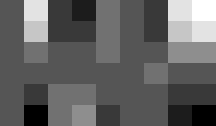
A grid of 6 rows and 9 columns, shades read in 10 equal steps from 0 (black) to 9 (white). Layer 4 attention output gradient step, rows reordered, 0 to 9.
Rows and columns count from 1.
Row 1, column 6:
3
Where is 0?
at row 6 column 2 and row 6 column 9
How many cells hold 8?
3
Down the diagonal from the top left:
3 7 3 3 3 3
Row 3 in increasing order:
3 3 3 3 3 4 4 5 5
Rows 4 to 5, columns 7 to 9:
4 3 3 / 3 2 2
